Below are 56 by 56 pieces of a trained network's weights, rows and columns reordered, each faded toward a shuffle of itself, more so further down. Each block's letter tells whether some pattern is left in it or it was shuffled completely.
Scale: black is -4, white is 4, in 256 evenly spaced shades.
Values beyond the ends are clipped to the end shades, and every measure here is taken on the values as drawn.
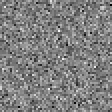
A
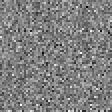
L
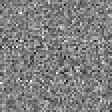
L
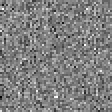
L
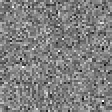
L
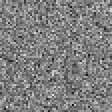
A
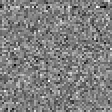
L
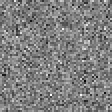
L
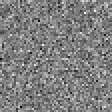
A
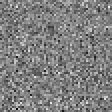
L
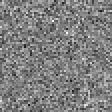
L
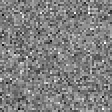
L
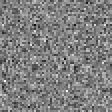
L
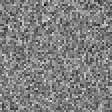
A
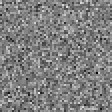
L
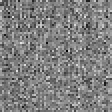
L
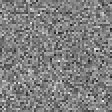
A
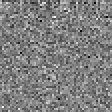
L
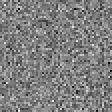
L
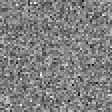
A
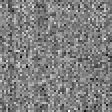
L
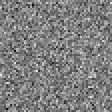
A
